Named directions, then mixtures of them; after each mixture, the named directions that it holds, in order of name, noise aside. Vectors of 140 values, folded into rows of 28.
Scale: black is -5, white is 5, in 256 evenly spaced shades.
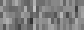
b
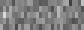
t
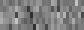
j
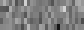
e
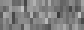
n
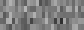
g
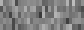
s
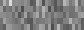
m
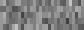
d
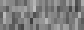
b, n, s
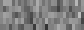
j, m, n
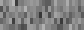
e, g, s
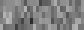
b, g, t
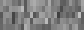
n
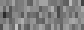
t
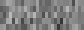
e, g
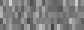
m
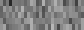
m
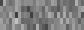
j, s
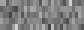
d, t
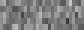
d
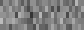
b, j, s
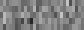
b, t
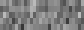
d, n, s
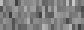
s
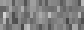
d, n, t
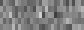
s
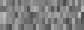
d, j, n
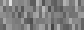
m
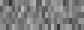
d, m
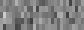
b, t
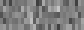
j, m
